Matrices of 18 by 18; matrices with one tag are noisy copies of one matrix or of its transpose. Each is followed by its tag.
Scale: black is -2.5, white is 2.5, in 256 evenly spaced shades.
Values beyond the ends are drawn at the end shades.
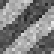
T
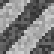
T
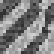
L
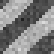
T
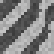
L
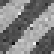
T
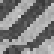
L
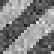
T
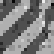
L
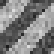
T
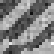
L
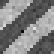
T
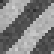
T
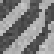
L
